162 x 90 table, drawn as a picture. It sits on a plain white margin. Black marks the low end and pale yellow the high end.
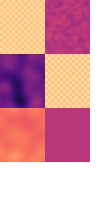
The table splits into 3 rows of 2 panels. Panel 1,1: very high, checkered, faint in contrast. Panel 1,2: middling, blotchy, faint in contrast. Panel 2,1: low, smooth. Panel 2,2: very high, checkered, faint in contrast. Panel 3,1: high, smooth, faint in contrast. Panel 3,2: middling, flat.
